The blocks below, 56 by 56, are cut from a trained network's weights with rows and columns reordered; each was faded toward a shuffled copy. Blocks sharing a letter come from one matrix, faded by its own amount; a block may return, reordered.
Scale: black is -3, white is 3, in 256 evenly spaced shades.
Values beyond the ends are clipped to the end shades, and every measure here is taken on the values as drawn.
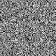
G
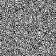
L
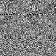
G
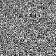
G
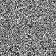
L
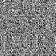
L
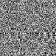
G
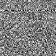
G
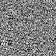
G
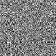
G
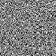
G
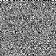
G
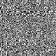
G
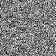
L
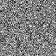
L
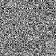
G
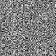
G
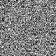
L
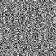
G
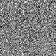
L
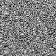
G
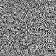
G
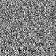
G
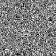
G
